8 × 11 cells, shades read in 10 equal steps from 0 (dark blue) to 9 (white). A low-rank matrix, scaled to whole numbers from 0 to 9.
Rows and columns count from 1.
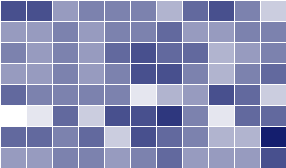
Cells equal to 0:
1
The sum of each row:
43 48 44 44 50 50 41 47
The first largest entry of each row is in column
11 1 9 9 6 1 5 1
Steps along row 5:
up same same same up down down down up up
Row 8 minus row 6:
-4 -3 1 -3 3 2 2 1 -3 2 -1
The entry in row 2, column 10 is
4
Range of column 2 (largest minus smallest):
6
